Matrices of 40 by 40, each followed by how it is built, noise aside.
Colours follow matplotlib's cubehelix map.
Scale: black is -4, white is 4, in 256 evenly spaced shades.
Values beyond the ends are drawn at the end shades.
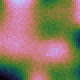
smooth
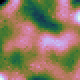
smooth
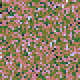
noise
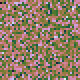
noise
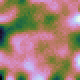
smooth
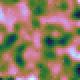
smooth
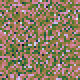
noise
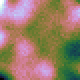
smooth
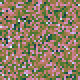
noise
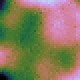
smooth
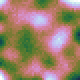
smooth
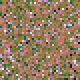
noise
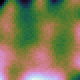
smooth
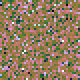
noise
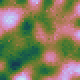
smooth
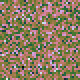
noise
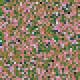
noise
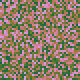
noise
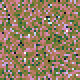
noise
